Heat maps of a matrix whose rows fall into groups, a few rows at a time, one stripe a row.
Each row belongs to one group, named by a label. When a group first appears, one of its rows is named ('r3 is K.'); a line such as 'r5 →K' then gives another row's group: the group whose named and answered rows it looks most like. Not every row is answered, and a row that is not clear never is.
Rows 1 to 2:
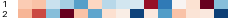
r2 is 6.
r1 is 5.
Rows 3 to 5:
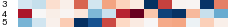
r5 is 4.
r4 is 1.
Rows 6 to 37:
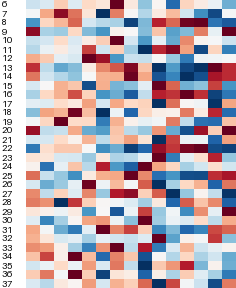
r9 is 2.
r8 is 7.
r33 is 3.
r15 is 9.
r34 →6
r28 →6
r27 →1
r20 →2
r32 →5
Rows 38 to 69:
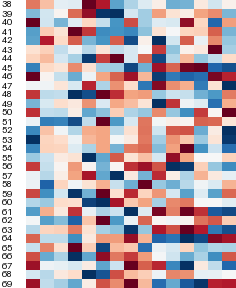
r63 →7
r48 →3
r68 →4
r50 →2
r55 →4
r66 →3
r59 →3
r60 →4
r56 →1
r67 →1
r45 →7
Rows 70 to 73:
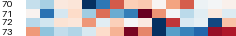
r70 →4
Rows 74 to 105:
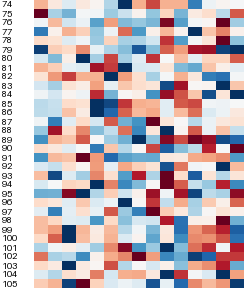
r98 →5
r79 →7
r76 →5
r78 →5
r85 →4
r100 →6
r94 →9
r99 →6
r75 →2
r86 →4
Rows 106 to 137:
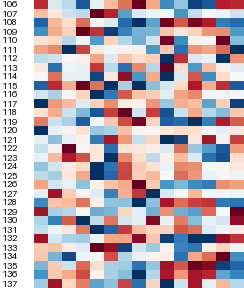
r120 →4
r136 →7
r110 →5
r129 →2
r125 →4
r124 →4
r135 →7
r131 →4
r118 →3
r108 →7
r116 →4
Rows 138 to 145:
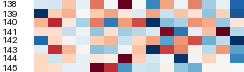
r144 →1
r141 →5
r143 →9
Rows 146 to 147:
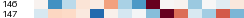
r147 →9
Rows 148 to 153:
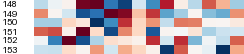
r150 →4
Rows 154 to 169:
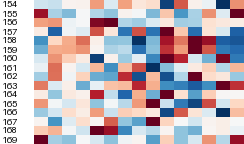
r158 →7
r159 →7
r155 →2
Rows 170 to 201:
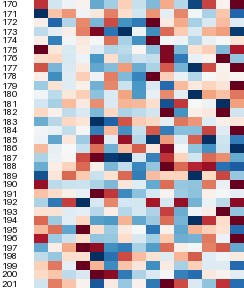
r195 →6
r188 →7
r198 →4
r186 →1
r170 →2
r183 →4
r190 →2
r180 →2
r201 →9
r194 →2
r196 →2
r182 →5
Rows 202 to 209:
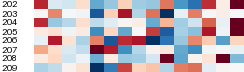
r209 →4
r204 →2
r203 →3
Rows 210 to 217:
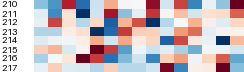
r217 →5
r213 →4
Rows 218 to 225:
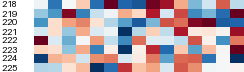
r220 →7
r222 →2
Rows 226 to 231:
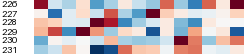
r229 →6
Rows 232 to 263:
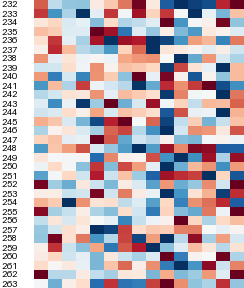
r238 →1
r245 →3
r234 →5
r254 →6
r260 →5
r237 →9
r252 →2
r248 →7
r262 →2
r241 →7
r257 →4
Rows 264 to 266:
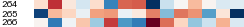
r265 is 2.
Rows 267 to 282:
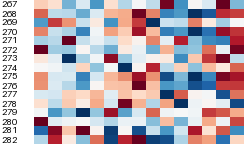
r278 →1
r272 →2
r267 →5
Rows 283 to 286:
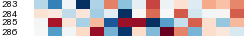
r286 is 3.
